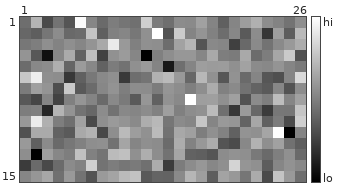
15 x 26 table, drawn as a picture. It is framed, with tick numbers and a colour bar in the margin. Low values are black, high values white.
Fine speckle covers the field. No overall slope runs across the table. The halves do not mirror each other. On average the colour sits 50% of the way up the scale.
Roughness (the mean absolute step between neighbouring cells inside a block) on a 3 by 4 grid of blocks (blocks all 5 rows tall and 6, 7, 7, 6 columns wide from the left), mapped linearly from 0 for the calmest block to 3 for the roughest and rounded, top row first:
2 2 1 1
3 0 1 2
2 1 1 1
